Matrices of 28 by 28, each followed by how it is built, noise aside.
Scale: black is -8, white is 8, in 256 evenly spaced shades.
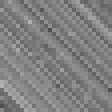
Toeplitz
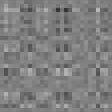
low rank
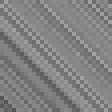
Toeplitz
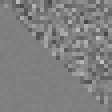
upper triangular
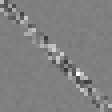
banded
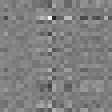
low rank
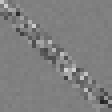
banded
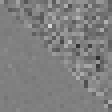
upper triangular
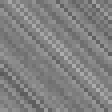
Toeplitz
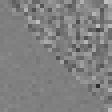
upper triangular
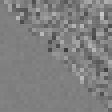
upper triangular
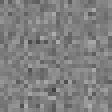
low rank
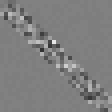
banded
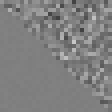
upper triangular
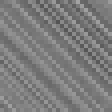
Toeplitz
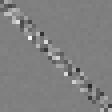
banded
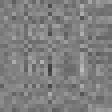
low rank
